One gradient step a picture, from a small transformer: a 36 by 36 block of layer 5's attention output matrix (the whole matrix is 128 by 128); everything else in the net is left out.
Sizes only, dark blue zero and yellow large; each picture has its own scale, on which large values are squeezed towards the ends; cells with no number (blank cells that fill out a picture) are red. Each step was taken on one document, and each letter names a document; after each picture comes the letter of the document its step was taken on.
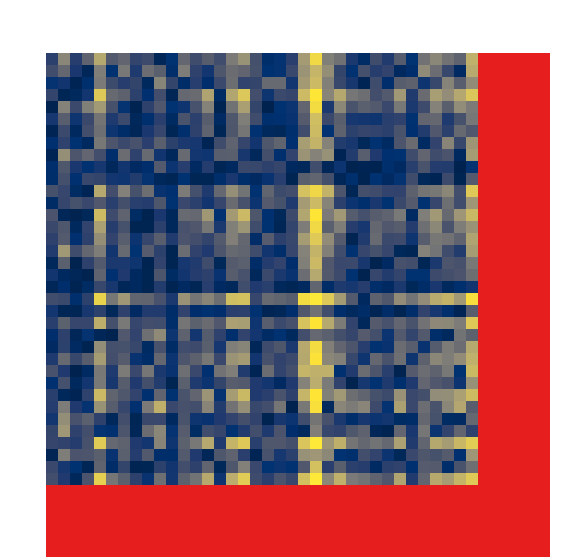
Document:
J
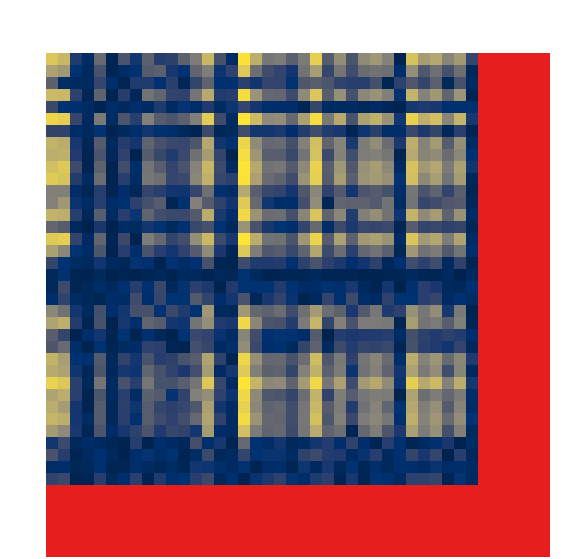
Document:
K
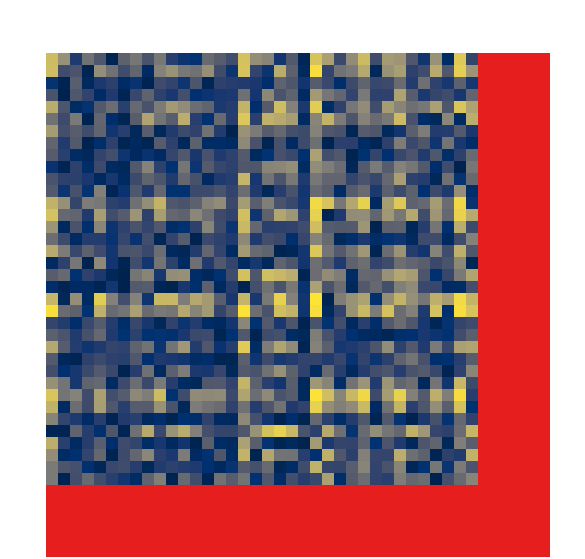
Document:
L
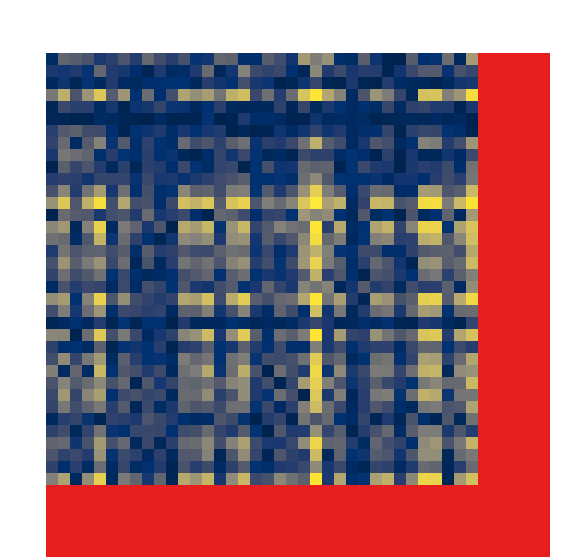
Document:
J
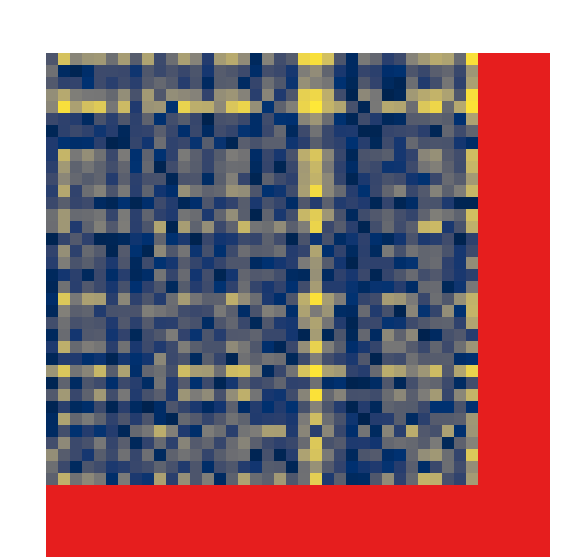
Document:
J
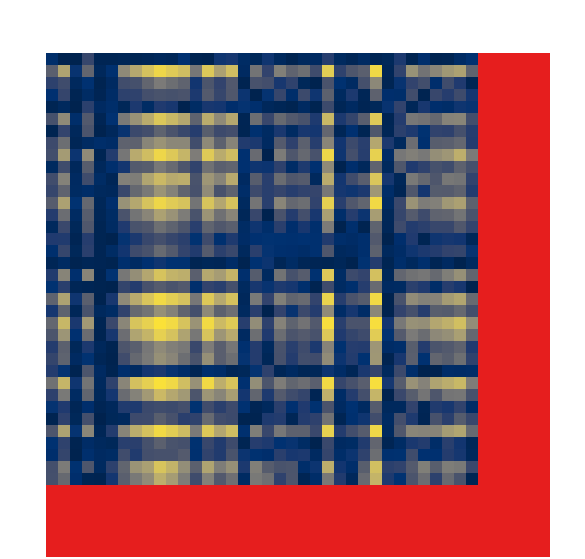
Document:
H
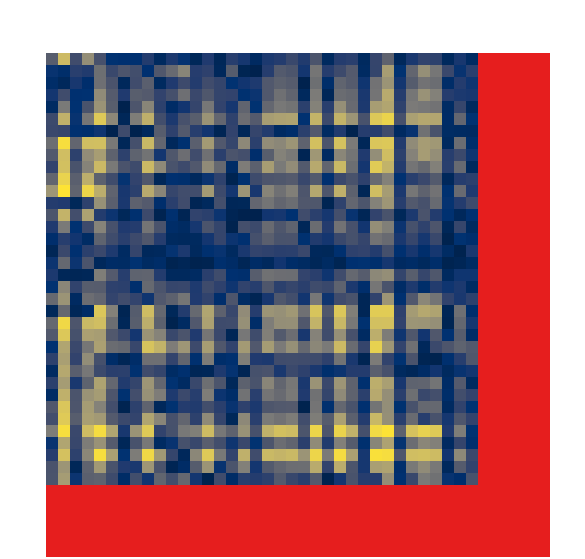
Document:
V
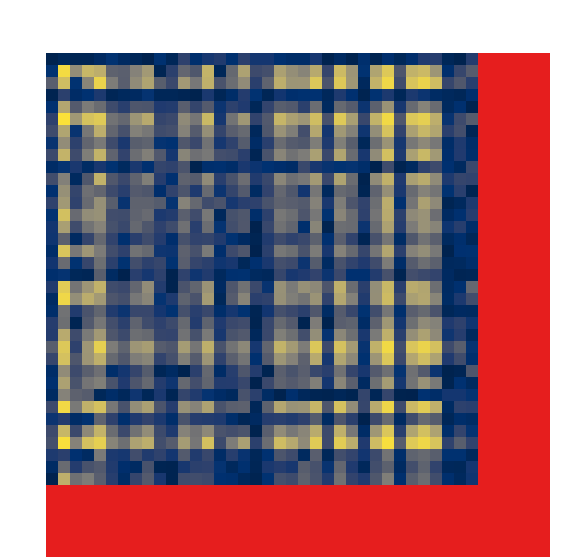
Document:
V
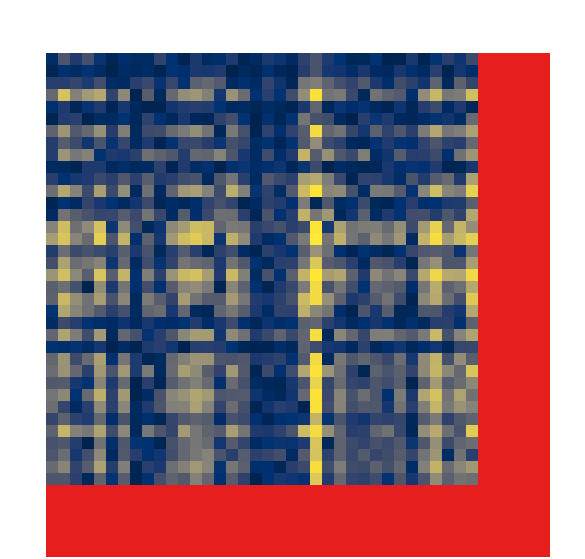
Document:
J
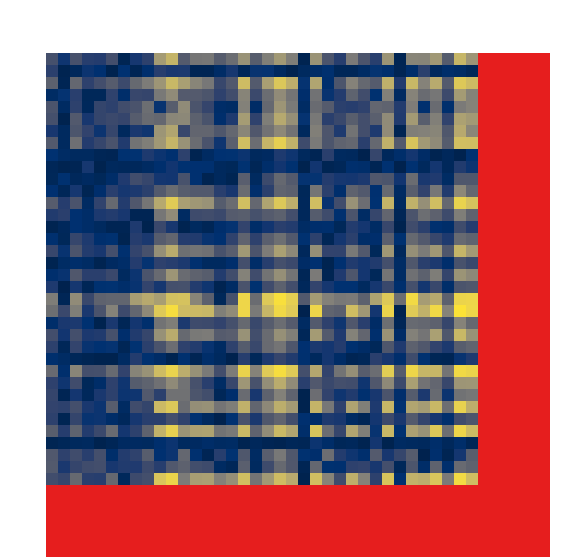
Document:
L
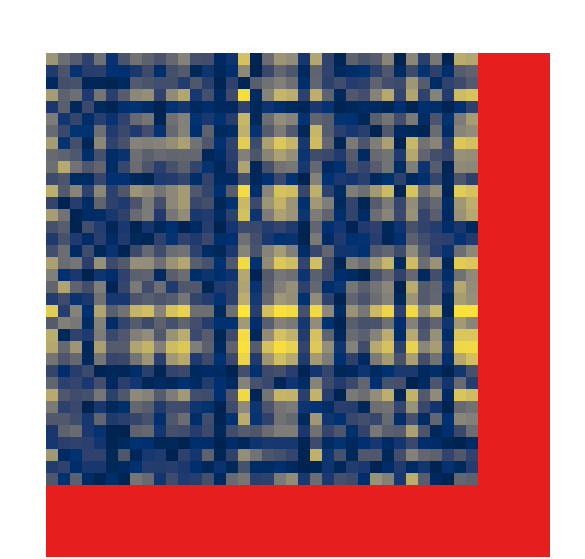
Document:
L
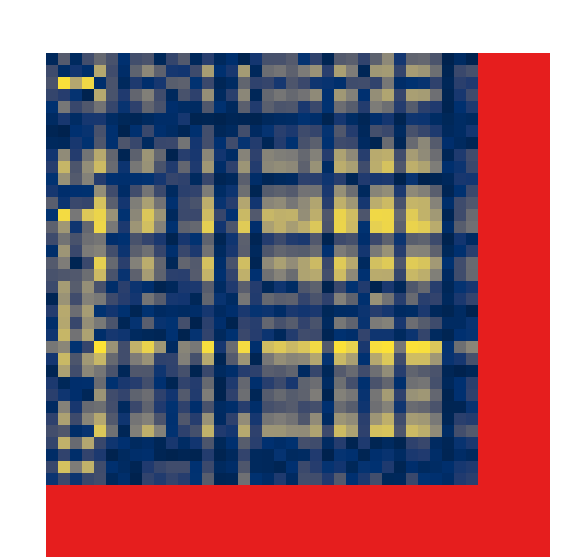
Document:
V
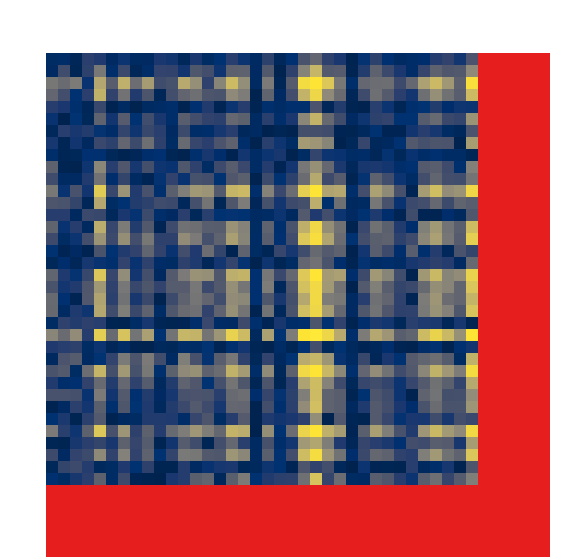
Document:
J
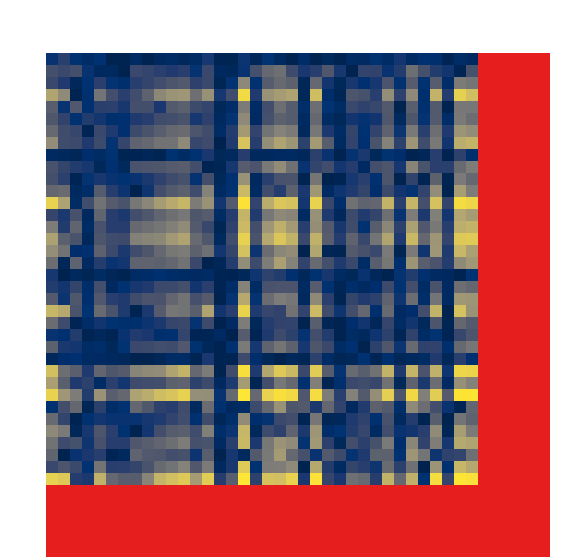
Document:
L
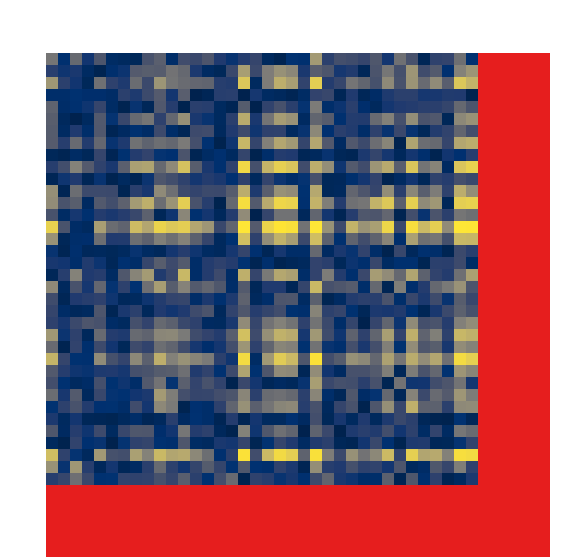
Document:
L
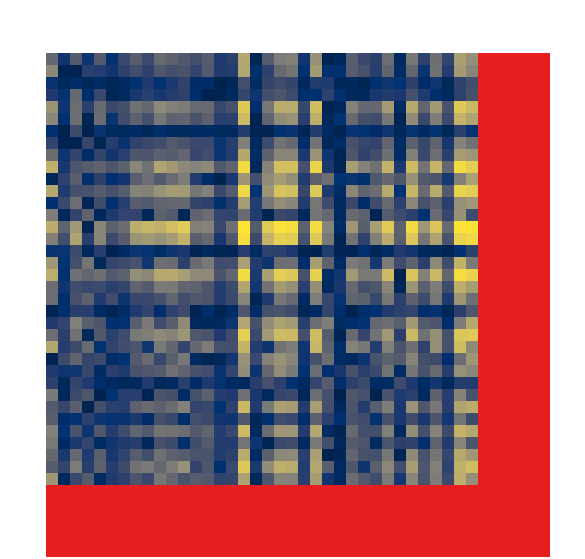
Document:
L
